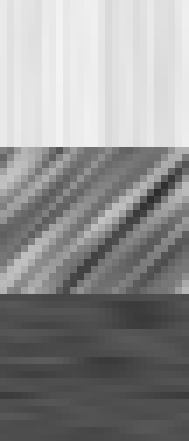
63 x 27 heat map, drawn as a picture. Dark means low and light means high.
It is made of 3 by 1 panels. Panel 1,1: very high, streaked downward, faint in contrast. Panel 2,1: middling, slanting up to the right, strong in contrast. Panel 3,1: low, streaked across, faint in contrast.
